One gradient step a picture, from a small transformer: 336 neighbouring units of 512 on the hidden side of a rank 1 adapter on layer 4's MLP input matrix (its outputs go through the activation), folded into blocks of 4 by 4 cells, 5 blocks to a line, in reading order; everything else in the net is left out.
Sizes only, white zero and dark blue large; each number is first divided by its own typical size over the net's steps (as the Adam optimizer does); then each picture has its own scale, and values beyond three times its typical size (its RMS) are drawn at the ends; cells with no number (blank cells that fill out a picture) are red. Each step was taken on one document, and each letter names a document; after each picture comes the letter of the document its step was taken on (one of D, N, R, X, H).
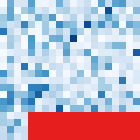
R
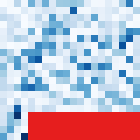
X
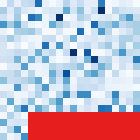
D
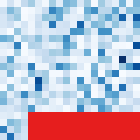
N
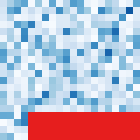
N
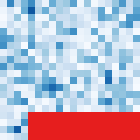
R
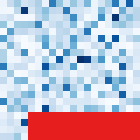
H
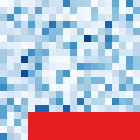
X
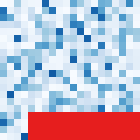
X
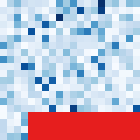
D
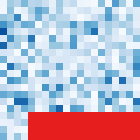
R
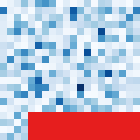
D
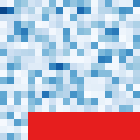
N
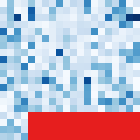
R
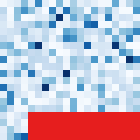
D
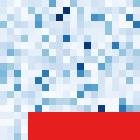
D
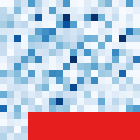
X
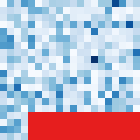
R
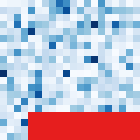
D
